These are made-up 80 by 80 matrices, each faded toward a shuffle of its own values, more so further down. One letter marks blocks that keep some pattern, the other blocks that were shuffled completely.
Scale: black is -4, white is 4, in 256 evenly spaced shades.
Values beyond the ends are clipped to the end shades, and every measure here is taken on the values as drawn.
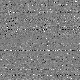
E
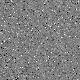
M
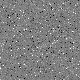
M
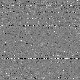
E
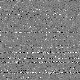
E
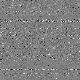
E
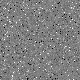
M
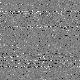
E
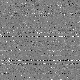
E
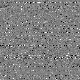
E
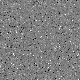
M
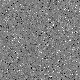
M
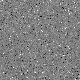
M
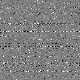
E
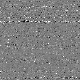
E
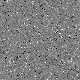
M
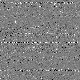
E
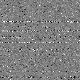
E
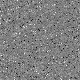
M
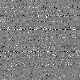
E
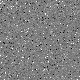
M
